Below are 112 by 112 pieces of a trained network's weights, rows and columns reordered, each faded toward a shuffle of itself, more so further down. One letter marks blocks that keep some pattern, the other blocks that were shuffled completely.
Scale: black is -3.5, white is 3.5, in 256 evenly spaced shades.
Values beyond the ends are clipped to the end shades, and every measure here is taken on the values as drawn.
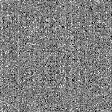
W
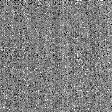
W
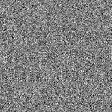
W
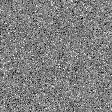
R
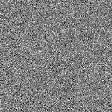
W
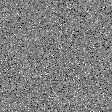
R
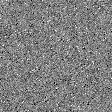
R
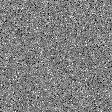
R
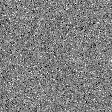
R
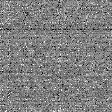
W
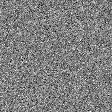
R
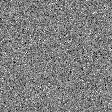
R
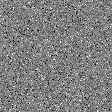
R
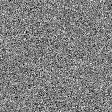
R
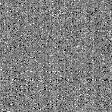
W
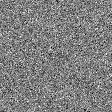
R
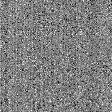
W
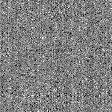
W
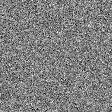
R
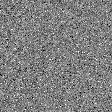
R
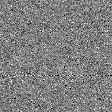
W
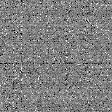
W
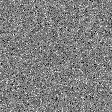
R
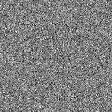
W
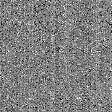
W
